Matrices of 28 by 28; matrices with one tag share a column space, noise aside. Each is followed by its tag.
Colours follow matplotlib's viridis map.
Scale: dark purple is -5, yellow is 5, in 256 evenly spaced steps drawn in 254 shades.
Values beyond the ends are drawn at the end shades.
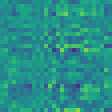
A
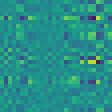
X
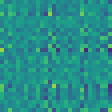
A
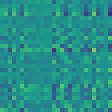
A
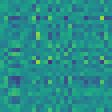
X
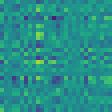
X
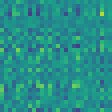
A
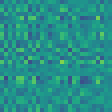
X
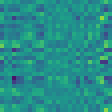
X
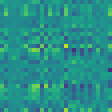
A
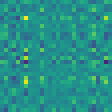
X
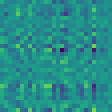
A
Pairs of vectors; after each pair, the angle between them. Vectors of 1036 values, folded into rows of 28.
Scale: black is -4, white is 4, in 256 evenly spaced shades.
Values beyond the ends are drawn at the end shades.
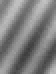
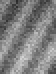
nearly opposite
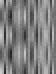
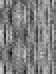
nearly parallel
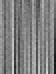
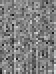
partly opposed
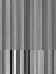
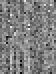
partly opposed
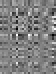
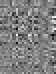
nearly parallel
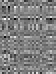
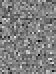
partly aligned
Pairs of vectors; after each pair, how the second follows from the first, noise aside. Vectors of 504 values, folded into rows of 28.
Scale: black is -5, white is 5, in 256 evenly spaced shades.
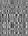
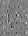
partly zeroed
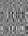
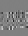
partly zeroed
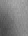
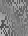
sign-scrambled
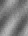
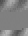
partly zeroed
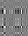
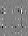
partly zeroed
